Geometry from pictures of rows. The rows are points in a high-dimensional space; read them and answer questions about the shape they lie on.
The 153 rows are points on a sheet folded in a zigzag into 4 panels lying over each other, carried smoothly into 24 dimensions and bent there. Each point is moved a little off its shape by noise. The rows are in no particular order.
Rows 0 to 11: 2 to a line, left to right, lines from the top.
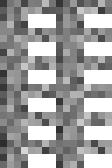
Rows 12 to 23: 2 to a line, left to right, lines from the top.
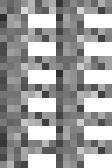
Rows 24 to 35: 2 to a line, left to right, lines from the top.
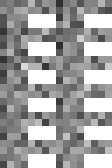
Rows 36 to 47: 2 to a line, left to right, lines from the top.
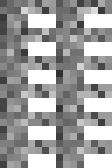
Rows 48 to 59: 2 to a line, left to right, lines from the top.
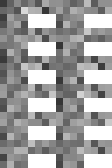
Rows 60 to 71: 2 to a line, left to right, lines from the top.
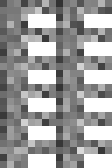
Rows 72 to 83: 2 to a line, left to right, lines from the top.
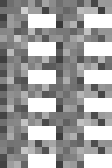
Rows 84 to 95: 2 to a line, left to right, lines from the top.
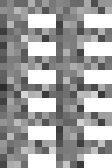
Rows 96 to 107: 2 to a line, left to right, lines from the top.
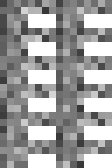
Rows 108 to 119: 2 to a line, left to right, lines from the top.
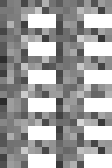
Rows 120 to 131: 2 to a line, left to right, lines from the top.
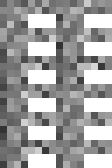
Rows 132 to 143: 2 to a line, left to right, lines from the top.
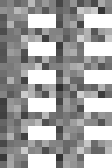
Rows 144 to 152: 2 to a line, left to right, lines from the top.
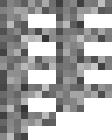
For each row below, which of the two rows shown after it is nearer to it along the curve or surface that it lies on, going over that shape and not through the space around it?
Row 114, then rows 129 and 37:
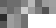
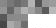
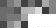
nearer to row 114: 129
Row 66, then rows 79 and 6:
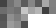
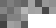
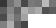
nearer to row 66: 79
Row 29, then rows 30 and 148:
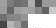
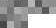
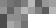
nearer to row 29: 148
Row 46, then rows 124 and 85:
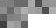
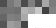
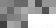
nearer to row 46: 85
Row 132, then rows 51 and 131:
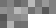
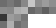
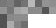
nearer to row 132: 51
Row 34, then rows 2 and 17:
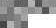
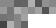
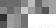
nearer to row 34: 2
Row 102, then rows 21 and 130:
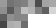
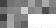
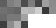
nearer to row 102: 130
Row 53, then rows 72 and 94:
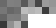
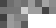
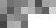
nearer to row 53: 94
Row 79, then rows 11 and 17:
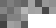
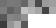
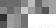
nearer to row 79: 17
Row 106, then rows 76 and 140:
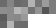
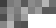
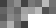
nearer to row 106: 76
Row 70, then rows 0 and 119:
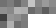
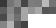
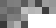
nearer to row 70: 0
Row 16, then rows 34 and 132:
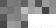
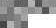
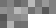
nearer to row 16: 34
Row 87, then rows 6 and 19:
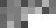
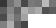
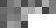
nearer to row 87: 6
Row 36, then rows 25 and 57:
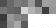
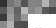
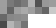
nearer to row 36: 57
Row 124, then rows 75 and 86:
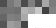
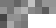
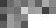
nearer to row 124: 86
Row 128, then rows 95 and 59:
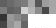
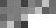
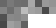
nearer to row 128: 59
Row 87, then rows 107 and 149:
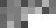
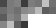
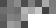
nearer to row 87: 107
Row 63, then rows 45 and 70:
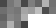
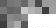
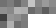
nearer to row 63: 70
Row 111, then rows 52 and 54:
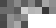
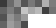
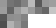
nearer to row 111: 52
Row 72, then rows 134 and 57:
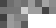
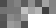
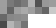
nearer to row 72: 134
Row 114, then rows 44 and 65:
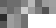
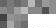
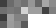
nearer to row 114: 65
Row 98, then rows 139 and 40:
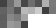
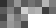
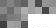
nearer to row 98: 139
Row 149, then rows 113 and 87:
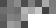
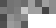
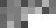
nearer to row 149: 113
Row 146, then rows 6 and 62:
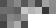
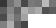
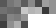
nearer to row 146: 62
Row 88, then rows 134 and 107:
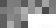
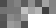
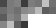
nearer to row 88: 107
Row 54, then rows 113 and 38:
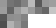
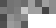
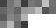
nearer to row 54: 113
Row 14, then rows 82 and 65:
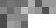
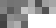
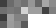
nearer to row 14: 65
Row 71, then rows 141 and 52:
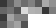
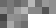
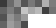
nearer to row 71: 52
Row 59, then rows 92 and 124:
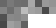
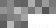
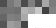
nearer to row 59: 124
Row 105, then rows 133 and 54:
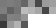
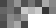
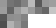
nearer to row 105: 133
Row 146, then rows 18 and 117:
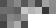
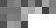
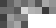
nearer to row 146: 117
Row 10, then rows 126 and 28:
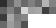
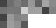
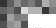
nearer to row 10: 126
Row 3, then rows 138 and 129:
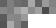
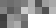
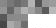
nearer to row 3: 129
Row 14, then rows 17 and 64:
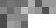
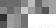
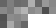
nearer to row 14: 17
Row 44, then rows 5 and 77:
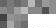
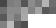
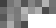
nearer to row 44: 77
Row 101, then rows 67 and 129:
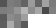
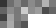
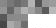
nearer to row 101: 67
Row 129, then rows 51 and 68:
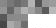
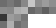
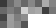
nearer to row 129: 68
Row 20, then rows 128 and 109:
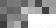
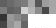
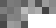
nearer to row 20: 128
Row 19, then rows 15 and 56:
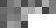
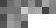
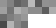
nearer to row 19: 15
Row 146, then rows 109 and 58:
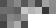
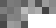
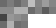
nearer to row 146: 109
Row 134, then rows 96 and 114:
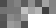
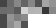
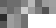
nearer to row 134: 114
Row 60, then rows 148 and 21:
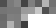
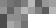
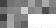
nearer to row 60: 21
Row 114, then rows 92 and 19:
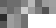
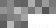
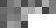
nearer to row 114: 19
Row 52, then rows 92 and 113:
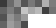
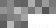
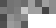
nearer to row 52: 113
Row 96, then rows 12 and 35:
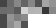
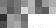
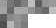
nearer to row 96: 12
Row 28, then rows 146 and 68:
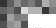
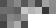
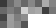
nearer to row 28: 146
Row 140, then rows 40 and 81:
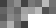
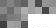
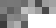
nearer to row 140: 40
